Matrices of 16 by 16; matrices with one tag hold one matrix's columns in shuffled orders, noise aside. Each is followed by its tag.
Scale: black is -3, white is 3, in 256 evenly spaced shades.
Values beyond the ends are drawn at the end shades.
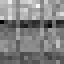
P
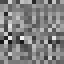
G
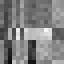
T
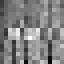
T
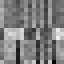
T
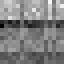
P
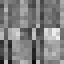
T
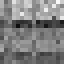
P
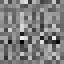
G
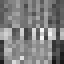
T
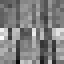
T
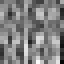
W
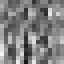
W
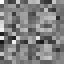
G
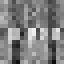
T
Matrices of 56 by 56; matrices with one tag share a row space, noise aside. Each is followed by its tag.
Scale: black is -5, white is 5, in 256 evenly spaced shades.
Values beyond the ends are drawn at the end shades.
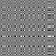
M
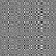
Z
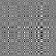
Z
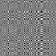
Z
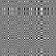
Z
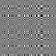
Z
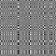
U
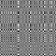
U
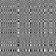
U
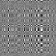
Z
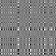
U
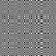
Z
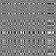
M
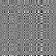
Z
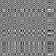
M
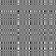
U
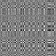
M
